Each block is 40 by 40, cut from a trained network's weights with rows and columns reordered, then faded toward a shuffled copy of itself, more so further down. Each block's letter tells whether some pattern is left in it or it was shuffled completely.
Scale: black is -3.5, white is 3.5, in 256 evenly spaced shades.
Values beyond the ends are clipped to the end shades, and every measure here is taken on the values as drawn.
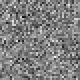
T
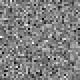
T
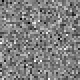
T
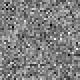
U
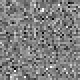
U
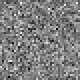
U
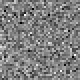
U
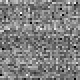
U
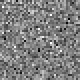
T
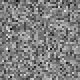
T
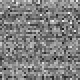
U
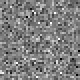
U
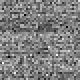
U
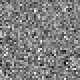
U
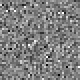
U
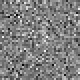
U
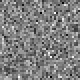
T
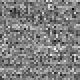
U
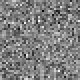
U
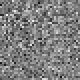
U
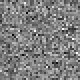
T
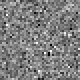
T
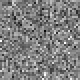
T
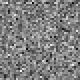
U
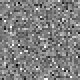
T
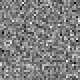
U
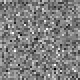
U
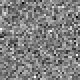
T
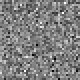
T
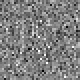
U
